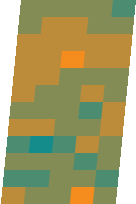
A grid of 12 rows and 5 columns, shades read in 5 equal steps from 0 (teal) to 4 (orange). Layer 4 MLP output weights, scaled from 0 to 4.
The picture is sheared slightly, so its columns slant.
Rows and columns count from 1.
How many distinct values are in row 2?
2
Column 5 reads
1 2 3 3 2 2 3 3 2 2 1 2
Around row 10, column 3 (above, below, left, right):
1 2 2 1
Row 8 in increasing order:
2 2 3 3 3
